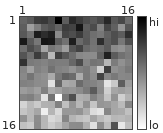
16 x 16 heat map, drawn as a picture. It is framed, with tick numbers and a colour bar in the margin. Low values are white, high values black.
Fine speckle covers the field. Values rise toward the top. The values follow a bell shape.
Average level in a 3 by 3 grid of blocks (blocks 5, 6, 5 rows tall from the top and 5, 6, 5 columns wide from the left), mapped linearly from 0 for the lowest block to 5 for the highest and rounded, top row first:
5 5 4 / 2 3 2 / 0 0 0
